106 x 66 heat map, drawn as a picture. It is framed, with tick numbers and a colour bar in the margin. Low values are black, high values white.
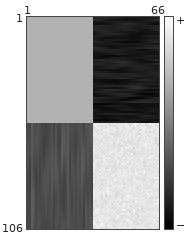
It is made of 2 by 2 panels. Panel 1,1: high, flat. Panel 1,2: very low, streaked across, faint in contrast. Panel 2,1: low, streaked downward, faint in contrast. Panel 2,2: very high, fine-grained, faint in contrast.
